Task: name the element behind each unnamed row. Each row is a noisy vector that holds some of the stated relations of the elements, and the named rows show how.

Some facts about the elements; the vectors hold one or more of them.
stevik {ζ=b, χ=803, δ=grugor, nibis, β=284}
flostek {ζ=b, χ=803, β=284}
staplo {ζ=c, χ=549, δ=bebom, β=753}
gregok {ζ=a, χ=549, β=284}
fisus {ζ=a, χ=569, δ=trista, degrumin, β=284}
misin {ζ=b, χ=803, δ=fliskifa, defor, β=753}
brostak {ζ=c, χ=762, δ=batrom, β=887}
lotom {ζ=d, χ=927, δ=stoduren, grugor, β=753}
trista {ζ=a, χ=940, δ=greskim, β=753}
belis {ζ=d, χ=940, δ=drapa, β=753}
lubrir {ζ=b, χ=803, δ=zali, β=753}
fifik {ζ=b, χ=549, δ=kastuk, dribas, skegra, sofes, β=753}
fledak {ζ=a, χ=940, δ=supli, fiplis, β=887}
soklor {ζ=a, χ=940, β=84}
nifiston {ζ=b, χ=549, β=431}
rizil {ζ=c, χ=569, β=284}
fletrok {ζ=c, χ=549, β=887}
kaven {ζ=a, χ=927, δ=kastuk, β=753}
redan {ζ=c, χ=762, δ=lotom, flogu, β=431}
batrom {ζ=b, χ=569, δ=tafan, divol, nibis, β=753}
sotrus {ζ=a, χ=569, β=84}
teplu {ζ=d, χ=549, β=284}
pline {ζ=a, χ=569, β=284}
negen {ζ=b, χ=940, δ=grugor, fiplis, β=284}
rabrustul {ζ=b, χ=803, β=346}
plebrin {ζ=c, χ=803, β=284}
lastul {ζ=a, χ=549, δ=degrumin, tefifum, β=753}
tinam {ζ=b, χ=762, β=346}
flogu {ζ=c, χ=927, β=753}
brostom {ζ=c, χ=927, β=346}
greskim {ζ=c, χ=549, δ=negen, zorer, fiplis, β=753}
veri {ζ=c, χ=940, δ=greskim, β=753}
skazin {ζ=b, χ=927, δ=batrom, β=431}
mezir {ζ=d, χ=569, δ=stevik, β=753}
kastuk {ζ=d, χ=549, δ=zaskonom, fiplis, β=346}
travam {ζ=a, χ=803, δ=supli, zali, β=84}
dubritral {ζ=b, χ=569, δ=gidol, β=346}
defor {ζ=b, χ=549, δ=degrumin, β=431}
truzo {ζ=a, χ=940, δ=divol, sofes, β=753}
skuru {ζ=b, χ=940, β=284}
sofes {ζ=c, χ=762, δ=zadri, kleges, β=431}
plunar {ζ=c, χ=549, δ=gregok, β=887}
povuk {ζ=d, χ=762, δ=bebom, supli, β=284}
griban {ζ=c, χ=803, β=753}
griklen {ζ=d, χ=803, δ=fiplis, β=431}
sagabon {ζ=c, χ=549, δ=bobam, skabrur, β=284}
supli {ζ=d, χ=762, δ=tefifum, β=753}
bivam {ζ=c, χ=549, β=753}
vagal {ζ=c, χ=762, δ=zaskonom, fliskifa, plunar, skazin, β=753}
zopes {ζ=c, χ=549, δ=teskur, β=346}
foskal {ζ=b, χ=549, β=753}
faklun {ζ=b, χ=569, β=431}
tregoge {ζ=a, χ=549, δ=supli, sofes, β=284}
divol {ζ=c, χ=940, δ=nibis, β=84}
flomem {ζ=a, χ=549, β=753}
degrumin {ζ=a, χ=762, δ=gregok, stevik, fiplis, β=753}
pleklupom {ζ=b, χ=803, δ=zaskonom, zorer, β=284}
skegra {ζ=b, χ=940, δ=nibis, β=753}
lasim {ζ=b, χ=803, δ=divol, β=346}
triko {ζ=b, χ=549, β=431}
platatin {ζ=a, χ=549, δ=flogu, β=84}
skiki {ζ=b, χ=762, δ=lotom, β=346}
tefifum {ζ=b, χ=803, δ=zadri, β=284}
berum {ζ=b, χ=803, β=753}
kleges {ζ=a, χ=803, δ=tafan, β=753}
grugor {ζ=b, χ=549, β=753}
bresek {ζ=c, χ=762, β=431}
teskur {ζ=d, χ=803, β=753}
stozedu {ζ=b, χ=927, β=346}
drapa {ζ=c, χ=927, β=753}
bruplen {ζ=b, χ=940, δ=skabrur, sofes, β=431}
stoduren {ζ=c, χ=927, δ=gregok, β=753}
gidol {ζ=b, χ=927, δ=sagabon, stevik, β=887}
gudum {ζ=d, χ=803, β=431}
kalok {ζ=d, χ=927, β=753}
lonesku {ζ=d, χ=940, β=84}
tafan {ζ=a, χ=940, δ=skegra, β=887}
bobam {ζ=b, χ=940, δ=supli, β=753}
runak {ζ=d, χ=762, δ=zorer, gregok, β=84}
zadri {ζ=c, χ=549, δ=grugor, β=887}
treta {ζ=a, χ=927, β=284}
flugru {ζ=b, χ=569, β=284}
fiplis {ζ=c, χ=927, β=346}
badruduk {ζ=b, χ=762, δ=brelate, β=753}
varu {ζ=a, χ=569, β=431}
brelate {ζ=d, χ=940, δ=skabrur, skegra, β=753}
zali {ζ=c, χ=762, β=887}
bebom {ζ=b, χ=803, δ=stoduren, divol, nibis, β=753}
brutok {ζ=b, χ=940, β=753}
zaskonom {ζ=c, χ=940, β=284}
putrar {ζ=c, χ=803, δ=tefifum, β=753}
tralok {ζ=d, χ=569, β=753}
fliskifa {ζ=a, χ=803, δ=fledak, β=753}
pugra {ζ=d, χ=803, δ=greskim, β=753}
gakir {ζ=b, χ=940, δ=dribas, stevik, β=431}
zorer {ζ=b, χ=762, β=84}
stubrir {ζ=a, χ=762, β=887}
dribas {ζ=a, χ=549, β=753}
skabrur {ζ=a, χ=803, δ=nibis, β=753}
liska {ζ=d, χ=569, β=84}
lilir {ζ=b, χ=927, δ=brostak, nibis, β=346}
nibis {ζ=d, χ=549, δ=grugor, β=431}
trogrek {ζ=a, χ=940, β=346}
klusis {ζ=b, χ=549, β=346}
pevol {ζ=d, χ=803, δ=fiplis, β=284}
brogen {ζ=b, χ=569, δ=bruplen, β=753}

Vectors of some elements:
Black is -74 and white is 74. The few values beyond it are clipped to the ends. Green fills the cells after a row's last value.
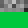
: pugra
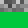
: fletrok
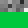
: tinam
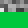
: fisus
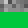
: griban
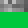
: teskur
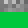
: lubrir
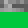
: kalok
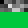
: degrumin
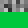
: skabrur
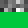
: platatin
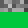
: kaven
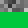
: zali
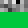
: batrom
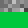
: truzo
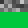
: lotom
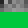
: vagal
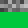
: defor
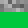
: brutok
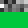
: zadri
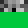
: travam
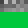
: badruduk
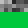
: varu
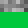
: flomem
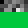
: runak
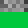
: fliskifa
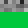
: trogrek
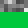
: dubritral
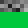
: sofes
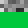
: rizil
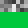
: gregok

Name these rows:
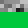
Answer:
tefifum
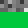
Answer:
skiki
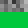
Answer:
gidol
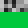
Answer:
negen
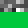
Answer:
soklor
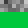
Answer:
tafan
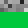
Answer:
klusis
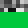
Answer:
divol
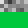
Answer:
zaskonom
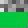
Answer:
pline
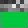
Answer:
plunar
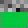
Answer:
povuk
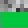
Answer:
tregoge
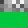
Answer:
bobam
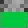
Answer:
lastul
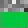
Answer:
brelate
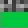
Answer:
griklen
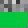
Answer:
bebom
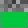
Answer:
stubrir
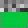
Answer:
pevol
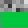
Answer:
sagabon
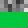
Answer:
lilir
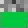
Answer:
treta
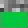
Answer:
grugor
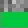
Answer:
staplo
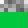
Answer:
skuru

